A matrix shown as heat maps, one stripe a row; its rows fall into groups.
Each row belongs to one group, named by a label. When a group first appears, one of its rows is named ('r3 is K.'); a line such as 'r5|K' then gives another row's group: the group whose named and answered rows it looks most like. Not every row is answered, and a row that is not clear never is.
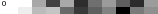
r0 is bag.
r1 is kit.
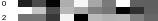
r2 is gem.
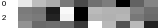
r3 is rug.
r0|kit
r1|gem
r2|gem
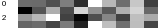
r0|rug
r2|kit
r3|rug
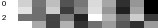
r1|rug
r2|rug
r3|bag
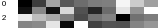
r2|kit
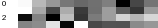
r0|kit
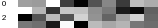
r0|kit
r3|gem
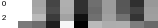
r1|bag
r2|bag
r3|gem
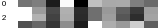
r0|gem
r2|bag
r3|rug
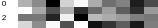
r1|bag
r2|gem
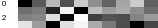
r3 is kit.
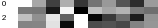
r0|bag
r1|gem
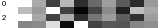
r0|bag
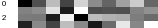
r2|gem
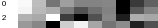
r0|kit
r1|kit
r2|kit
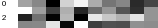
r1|bag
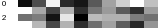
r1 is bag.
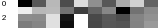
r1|kit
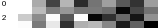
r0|bag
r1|kit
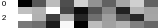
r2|bag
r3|gem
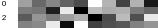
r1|gem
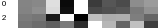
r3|rug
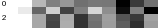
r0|kit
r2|bag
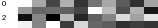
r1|rug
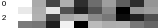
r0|bag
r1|kit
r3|gem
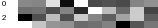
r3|kit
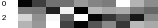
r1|gem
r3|kit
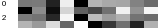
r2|gem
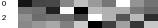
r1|gem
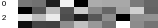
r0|gem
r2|kit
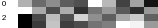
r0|rug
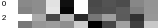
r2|bag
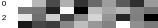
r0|bag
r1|gem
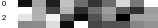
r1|bag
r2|kit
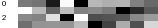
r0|gem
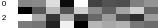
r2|bag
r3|gem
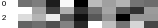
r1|bag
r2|kit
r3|rug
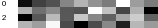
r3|kit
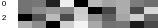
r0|gem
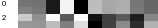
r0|gem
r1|gem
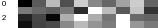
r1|rug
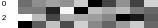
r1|gem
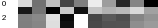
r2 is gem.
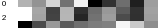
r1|bag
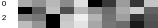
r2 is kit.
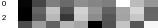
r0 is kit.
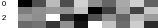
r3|rug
